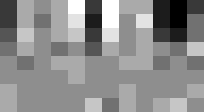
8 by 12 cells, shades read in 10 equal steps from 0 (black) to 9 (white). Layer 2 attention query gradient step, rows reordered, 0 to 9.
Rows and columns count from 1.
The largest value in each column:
6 7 5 6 9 7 9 6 8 6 7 7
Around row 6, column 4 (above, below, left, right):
6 5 5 6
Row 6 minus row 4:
1 -1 0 1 1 2 -1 0 -1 0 1 -2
